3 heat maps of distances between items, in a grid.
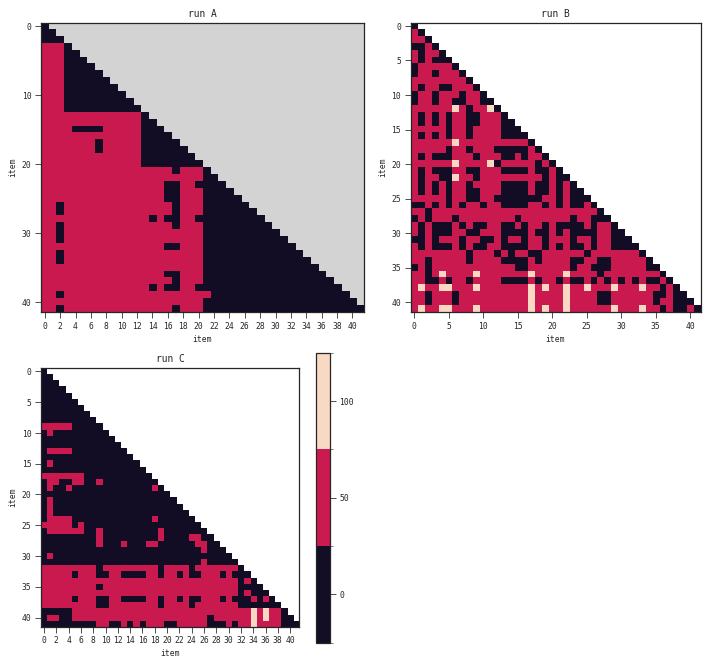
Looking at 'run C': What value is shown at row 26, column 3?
50
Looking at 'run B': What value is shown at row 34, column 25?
50
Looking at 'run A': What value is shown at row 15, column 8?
50
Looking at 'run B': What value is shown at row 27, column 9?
50
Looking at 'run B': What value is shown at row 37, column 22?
50
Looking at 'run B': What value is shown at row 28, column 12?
50
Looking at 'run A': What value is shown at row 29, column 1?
50
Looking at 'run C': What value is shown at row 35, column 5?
50
